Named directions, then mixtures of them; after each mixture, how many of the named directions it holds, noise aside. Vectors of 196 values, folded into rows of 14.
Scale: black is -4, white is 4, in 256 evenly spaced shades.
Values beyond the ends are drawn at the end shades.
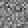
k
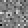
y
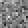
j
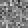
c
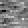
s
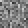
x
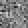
three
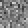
one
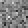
one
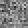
three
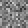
three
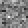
two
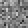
two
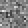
three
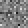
two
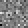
one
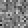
one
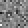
one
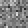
three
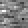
one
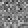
two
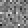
two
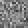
two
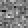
three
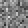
two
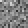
three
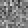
one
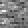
one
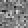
two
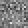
three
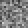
two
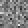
two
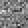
three
